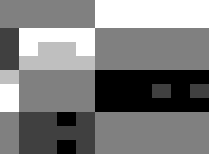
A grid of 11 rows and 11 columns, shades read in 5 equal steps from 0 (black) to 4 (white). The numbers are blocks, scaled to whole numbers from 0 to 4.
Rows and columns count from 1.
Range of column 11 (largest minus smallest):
4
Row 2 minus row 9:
0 1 1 2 1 2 2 2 2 2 2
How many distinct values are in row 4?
4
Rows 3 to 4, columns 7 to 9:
2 2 2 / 2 2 2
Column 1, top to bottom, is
2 2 1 1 1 3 4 4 2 2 2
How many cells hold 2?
61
